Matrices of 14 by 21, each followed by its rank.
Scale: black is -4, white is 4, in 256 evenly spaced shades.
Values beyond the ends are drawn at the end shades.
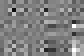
two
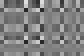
one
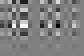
one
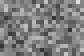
full rank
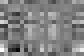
two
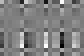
one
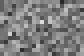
full rank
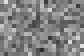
full rank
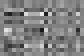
two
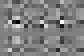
two
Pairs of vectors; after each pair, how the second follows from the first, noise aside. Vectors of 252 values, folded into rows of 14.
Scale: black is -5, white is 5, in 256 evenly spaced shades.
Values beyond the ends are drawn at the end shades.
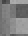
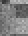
copied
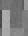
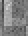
wrapped around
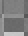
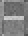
wrapped around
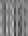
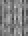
wrapped around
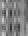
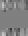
partly zeroed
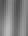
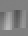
partly zeroed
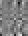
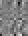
copied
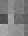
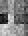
scaled up
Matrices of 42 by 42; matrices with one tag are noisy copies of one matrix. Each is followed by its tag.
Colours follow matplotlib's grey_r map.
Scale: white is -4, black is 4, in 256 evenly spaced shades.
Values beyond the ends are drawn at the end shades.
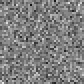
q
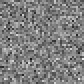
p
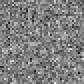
p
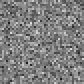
p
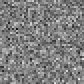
p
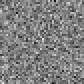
q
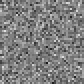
q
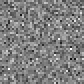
p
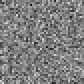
q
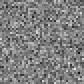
p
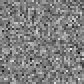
p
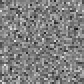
q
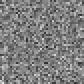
q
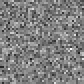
p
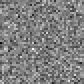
q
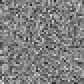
q
